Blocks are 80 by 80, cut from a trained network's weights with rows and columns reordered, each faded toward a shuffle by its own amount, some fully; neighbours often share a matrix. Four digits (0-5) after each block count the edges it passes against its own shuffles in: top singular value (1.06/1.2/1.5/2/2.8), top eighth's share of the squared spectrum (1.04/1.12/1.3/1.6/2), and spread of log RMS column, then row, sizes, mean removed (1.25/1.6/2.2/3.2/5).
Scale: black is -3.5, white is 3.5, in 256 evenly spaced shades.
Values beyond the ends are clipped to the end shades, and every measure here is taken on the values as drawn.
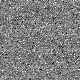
0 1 0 0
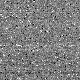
2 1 0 0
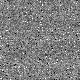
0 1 0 0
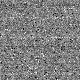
2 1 0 0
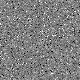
2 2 0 0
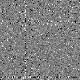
3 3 1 1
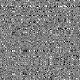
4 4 2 3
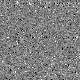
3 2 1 1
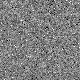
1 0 0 0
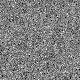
0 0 0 0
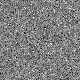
0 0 0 0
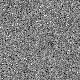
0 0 0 0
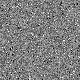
0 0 0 0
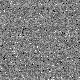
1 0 0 0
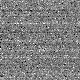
3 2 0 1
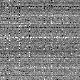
4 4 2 2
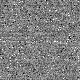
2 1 0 0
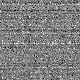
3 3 1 1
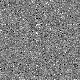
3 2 0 1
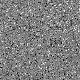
2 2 0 0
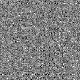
3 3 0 2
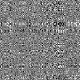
4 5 3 3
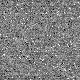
1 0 0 0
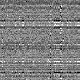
5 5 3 3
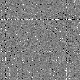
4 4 2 2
